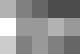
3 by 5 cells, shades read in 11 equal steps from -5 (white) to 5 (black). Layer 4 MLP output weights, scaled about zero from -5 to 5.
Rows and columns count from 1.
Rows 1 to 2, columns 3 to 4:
1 2 / -1 -2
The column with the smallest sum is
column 1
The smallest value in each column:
-5 -1 -1 -2 -1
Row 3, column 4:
0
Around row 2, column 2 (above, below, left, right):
0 0 -5 -1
